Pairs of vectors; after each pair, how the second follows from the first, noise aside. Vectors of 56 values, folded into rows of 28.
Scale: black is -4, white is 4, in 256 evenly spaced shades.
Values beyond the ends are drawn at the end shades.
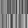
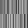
sign-scrambled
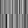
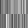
sign-scrambled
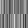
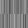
shrunk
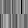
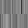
shrunk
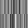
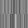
shrunk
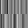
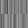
shrunk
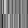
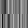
sign-scrambled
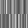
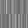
shrunk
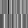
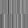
shrunk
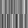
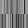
sign-scrambled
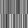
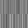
shrunk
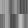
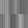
shrunk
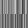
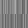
shrunk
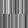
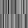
sign-scrambled
